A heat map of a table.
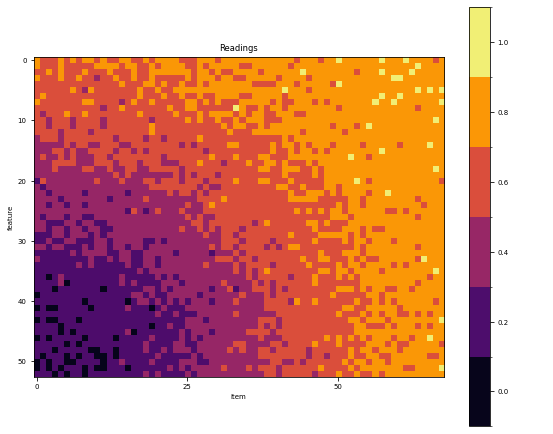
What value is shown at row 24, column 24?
0.4
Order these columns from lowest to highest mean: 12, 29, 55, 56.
12, 29, 55, 56
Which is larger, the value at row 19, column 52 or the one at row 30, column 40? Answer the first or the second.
the first
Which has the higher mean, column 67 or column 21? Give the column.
67
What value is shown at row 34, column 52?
0.8
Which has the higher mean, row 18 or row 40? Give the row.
18
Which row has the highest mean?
0
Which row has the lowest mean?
49
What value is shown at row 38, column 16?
0.2
